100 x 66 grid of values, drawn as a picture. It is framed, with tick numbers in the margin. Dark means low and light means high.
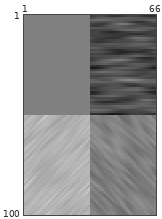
The table splits into 2 rows of 2 panels. Panel 1,1: middling, flat. Panel 1,2: low, streaked across. Panel 2,1: high, slanting up to the right, faint in contrast. Panel 2,2: middling, slanting down to the right, faint in contrast.
